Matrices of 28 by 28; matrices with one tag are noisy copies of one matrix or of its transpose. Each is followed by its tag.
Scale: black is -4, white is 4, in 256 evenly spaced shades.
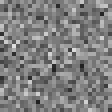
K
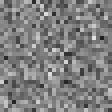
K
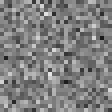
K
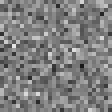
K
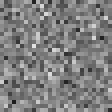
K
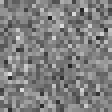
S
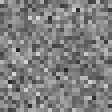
S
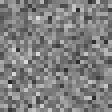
S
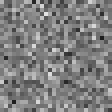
K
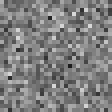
S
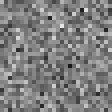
S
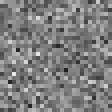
S
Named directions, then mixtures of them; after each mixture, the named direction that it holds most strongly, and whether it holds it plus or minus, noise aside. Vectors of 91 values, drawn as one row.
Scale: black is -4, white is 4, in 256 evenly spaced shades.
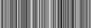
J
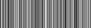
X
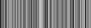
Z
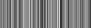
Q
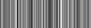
J, minus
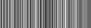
X, minus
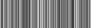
J, plus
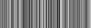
Q, minus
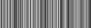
Q, plus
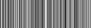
X, plus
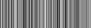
Q, minus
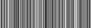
X, minus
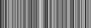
Z, plus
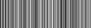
X, plus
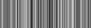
J, minus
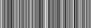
Z, minus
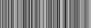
Q, minus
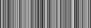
X, plus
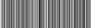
Z, minus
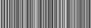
X, minus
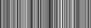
J, minus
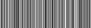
X, minus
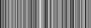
Z, plus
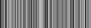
Z, plus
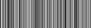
X, plus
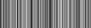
J, minus
